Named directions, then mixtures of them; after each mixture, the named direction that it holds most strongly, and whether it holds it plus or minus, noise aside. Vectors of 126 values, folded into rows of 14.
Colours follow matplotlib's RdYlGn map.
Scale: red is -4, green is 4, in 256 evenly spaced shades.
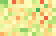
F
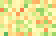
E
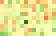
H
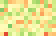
E, minus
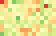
F, minus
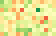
E, plus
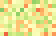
E, minus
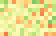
F, plus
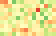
F, minus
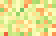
E, minus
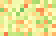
E, minus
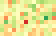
H, minus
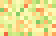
E, minus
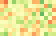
F, minus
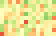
H, minus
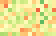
F, minus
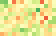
F, plus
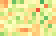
F, minus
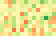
H, minus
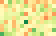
H, plus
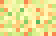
E, minus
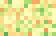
E, plus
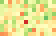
H, minus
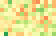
E, plus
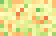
E, plus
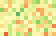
E, minus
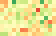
F, minus
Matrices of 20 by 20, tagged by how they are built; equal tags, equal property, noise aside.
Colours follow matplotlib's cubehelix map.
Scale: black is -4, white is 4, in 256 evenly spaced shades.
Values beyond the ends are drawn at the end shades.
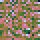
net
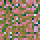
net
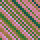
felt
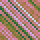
felt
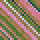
felt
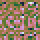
net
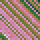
felt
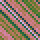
felt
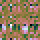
net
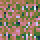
net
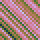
felt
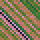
felt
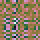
net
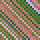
felt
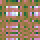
net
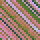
felt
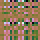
net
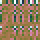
net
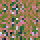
net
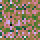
net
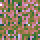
net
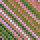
felt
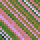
felt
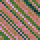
felt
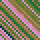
felt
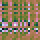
net
